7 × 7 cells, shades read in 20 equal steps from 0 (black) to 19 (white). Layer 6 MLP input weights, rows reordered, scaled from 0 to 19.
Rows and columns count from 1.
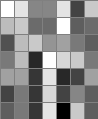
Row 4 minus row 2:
-5 -1 -5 11 -3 8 1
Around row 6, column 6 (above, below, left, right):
5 15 5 7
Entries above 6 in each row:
6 7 6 6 4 4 5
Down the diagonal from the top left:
19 15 15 19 3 10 7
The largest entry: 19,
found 3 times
